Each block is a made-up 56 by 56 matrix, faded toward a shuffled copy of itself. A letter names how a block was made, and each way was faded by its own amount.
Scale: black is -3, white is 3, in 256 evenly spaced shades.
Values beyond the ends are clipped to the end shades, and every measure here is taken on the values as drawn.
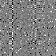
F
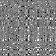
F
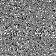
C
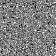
C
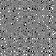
F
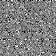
C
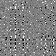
F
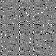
F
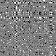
F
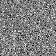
C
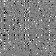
F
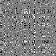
F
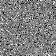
C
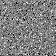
C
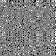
F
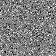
C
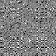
F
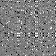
F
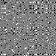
F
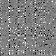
F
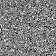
C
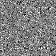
C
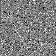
C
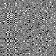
F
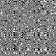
F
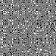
F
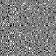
F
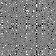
F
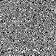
C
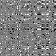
F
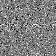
C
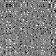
F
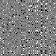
F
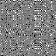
F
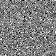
C
